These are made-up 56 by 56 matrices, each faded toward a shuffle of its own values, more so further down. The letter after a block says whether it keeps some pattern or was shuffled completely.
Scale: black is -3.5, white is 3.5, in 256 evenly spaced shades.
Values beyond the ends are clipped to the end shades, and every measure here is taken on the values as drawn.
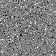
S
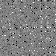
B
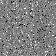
S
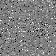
B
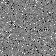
S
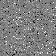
B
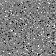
B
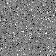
B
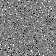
S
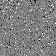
S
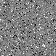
S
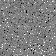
S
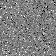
S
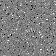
S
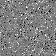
S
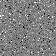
S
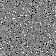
S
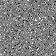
B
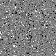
B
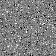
S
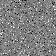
S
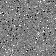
S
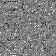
B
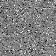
B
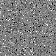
B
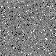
B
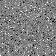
S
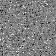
B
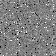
B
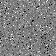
S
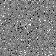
B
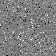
B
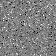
S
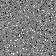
B
